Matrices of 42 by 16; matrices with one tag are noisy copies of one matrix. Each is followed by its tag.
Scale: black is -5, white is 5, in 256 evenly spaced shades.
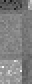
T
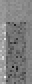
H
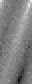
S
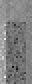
H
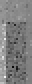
H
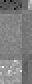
T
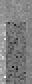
H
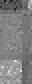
T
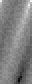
S
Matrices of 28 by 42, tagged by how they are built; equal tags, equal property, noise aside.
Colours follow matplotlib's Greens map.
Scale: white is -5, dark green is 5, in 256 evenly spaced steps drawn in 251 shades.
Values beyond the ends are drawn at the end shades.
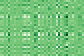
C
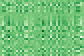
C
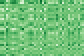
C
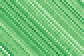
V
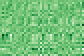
C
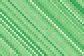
V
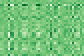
C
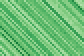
V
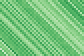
V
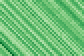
V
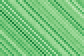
V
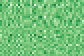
C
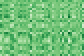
C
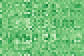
C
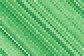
V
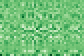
C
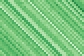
V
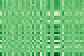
C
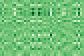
C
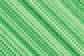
V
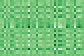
C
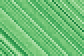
V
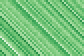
V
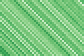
V
